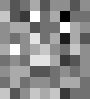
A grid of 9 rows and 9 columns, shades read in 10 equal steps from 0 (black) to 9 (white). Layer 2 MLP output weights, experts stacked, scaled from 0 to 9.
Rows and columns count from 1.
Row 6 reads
4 5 4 8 8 6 2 3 5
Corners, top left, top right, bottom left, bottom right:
5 5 7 4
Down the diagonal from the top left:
5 3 6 8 7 6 5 6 4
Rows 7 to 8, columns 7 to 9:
5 4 5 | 6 6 4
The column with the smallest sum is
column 7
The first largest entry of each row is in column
4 4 7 4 2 4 2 2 1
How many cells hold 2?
3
